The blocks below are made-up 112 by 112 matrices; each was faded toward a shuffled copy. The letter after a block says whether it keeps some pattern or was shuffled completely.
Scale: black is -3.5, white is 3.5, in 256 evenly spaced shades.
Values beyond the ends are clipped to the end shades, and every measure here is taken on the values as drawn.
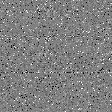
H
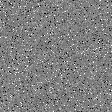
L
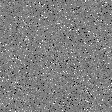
L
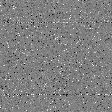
H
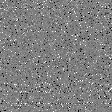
H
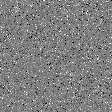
L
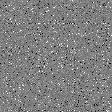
H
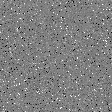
L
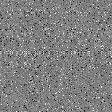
H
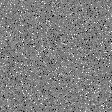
L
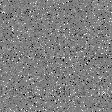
H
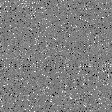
H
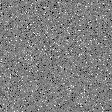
L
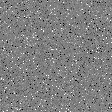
L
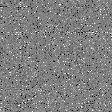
H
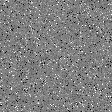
L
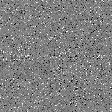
H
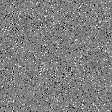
H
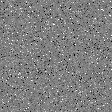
L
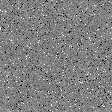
L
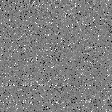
H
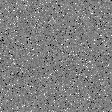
L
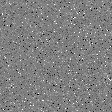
L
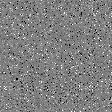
H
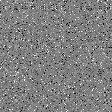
H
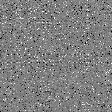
H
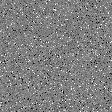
L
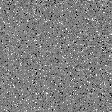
H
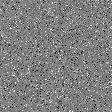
L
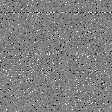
H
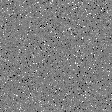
L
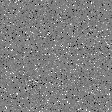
L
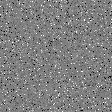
L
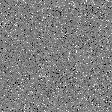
L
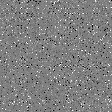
H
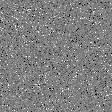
L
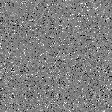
H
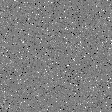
L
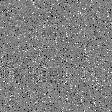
H
